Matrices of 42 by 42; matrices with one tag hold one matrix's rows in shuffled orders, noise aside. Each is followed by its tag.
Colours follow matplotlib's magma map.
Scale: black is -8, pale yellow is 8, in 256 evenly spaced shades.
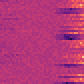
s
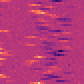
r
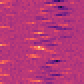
r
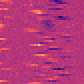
r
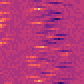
r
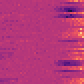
s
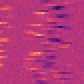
r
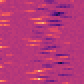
r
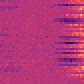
s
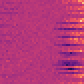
s
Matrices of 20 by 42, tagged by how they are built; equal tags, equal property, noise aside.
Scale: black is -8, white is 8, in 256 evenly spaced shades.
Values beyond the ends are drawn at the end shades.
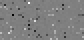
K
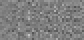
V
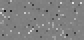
K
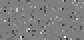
K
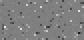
K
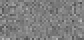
V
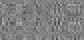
V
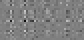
V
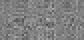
V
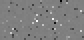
K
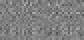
V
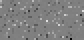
K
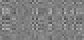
V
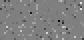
K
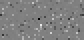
K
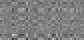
V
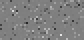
K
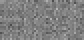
V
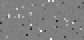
K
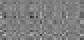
V
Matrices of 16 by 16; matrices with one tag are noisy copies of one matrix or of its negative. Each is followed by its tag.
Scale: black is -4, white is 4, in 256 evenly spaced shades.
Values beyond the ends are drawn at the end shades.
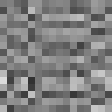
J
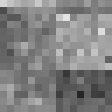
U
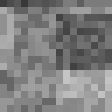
U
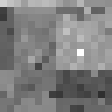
U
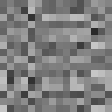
J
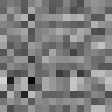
J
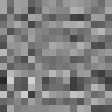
J
